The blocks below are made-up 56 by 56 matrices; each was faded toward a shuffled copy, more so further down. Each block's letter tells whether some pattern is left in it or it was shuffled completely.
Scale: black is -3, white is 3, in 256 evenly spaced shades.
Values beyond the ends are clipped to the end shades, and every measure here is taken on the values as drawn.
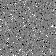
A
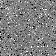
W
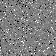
A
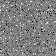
A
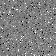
A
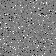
A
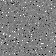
A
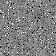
W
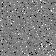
W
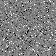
A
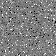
A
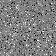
W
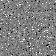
A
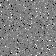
A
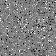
W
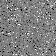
A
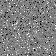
A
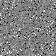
W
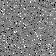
W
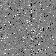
W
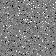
A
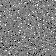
A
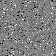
W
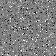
W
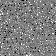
A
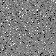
W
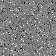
A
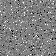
A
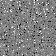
W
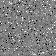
A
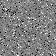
A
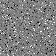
A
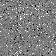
W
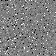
W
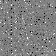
W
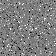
A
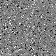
A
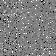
W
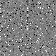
W
